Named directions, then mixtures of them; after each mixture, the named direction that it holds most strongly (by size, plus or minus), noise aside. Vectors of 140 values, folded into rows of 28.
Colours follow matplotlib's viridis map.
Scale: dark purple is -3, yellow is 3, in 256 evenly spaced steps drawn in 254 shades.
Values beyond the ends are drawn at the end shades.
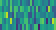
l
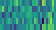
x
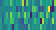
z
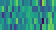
x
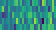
x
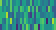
l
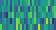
l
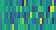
z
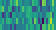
x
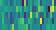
z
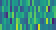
l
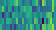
x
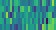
x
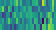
x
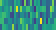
z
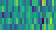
x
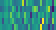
z
